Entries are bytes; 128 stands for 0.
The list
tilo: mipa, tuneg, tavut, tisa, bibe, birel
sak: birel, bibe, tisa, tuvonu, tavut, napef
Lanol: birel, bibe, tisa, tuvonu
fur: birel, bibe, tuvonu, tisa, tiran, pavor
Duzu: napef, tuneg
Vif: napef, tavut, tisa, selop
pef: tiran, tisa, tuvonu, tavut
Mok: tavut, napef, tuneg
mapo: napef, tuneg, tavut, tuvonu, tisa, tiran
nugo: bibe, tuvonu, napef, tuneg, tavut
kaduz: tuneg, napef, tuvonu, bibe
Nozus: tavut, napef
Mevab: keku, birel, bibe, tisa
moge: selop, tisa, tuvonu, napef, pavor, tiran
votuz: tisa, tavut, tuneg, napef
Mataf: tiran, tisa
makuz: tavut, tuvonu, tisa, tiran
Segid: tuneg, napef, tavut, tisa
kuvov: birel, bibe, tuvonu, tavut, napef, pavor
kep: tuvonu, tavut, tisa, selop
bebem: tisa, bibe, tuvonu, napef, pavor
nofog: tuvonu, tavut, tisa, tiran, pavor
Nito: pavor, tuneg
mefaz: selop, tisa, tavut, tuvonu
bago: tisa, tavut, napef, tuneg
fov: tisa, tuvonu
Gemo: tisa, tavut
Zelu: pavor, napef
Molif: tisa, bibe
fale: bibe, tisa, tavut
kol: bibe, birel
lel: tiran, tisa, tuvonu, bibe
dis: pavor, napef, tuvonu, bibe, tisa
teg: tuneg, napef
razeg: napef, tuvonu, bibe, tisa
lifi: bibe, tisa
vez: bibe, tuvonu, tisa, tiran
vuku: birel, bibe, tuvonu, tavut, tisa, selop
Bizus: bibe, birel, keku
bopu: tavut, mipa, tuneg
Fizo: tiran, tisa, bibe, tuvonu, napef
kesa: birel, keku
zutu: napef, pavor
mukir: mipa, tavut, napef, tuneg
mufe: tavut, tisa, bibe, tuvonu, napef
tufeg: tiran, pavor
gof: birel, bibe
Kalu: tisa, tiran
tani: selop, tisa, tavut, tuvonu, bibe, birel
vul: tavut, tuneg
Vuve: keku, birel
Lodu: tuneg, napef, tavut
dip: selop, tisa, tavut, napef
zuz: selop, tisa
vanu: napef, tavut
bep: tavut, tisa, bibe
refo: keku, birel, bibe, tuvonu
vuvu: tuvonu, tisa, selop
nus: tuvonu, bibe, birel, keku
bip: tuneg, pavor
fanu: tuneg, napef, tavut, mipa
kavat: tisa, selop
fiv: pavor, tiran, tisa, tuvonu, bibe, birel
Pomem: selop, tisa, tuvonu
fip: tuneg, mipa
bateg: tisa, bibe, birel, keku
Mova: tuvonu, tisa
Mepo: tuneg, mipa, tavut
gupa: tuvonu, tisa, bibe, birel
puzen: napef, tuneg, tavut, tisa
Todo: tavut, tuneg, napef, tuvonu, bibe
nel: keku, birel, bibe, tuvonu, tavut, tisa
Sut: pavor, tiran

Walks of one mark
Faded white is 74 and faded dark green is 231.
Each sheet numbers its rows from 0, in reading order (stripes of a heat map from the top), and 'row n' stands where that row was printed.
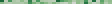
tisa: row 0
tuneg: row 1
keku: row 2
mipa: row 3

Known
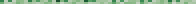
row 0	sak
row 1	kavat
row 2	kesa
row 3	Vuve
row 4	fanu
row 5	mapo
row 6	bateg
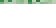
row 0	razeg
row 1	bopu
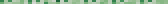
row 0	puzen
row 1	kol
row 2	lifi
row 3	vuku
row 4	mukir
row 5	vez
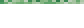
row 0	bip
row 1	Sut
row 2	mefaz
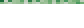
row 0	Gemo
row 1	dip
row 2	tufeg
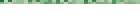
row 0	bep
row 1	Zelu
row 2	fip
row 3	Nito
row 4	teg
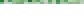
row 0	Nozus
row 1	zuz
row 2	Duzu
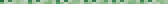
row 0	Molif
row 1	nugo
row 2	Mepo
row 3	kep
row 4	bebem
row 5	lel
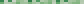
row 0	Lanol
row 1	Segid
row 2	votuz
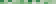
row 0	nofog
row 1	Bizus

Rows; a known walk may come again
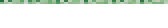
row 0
Gemo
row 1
moge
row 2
Mepo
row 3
Lodu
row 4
tani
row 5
Mok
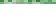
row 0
fur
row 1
Sut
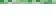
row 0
fov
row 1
Zelu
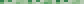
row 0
refo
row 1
kuvov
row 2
nel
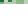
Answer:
fale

